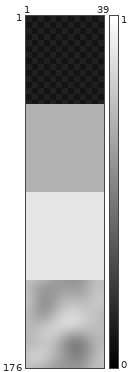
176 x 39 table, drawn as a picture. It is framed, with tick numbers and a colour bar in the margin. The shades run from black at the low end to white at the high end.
It is made of 4 by 1 panels. Panel 1,1: very low, checkered, faint in contrast. Panel 2,1: high, flat. Panel 3,1: very high, flat. Panel 4,1: high, smooth.
